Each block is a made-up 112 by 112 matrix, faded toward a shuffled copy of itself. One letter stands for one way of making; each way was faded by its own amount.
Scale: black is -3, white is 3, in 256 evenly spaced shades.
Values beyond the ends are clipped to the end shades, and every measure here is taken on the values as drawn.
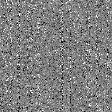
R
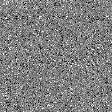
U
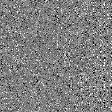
R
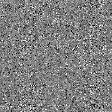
U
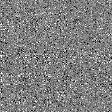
U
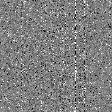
R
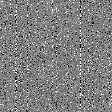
R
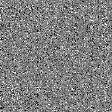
U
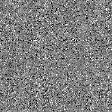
U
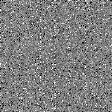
U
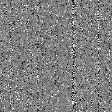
R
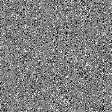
R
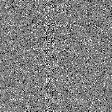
U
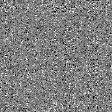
U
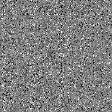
U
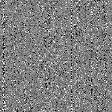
R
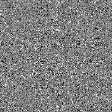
U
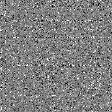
U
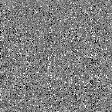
U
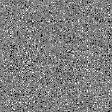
U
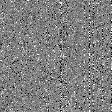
R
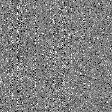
R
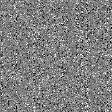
R
